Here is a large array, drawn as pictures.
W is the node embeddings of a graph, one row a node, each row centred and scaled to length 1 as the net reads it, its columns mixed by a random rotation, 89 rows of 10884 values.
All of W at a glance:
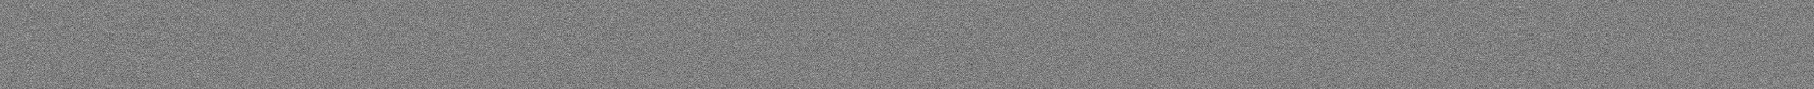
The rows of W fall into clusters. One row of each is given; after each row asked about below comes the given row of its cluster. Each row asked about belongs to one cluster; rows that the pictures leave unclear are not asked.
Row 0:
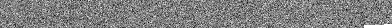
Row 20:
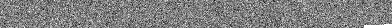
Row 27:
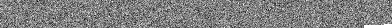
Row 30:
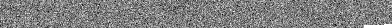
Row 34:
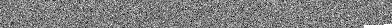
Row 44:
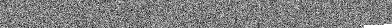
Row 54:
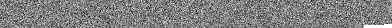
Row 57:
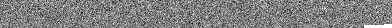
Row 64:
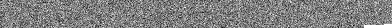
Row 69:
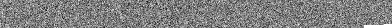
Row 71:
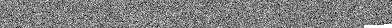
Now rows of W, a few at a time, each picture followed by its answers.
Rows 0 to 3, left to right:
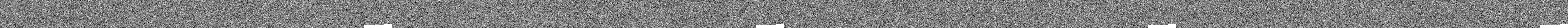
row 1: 71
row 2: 64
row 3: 20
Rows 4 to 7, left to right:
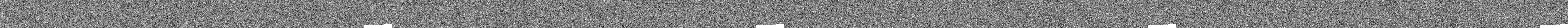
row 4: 69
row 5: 27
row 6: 20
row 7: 20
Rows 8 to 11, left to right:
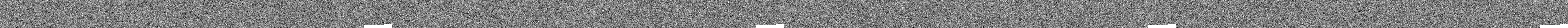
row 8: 71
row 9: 54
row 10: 44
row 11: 64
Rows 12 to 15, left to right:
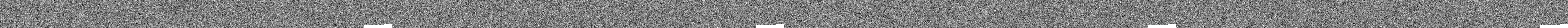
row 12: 30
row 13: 57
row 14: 54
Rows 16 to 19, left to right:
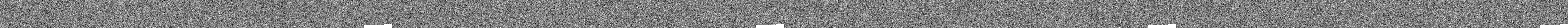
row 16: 71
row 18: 30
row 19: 30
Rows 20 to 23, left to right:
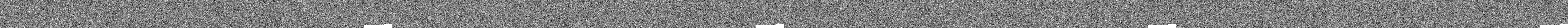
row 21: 69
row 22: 30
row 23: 44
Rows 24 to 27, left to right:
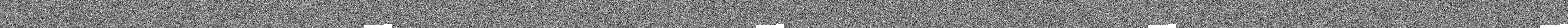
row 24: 0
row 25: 44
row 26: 20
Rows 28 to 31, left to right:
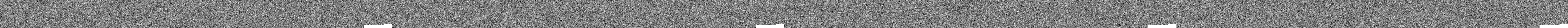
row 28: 27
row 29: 64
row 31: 69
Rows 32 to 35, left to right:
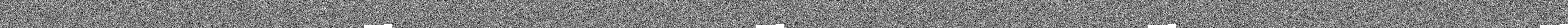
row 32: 57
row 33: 34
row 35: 34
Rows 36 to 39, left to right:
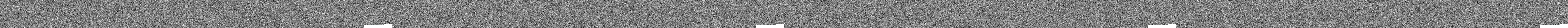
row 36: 20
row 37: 57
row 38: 27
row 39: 34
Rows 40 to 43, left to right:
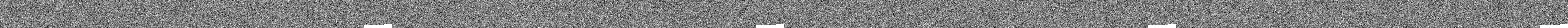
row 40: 30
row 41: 71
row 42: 27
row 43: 71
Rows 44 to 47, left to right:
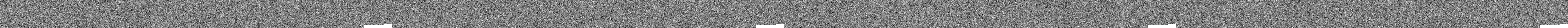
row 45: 57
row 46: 71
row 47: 27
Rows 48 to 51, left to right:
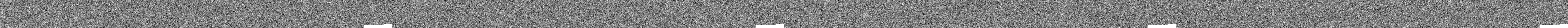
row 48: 69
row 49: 34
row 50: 30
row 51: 34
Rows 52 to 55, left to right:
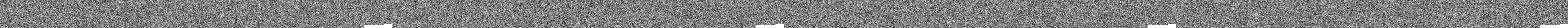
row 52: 44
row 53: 69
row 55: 30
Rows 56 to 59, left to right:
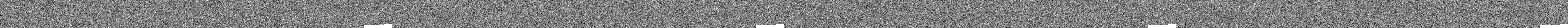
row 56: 20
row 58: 64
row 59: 57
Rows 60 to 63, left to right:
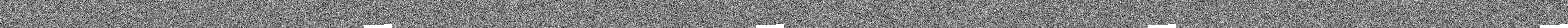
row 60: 34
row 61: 71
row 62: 54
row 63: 69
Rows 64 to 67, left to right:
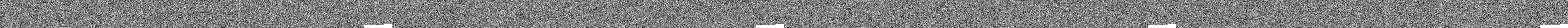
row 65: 34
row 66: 27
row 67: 0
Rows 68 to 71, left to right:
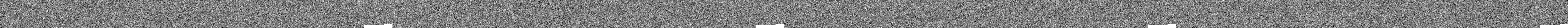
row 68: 64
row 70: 34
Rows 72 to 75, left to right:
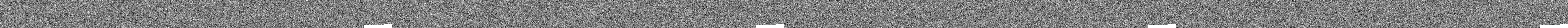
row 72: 27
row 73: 54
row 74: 34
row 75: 64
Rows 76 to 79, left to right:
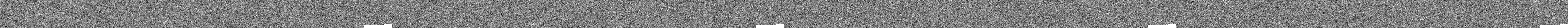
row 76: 54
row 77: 27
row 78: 20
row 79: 64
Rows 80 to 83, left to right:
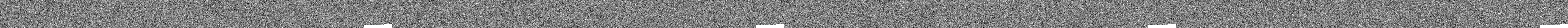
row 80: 20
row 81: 27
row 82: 44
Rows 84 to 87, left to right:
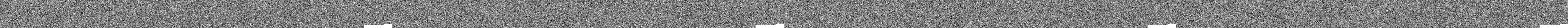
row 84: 57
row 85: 69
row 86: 69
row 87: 54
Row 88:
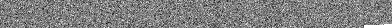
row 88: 20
